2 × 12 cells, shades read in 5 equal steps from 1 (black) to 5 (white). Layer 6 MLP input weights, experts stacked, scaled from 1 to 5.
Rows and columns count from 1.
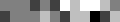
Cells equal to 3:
9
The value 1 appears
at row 2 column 10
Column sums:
5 6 6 5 7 5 7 8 9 6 6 7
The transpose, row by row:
3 2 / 3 3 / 3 3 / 2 3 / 3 4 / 2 3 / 5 2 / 4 4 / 5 4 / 5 1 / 4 2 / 3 4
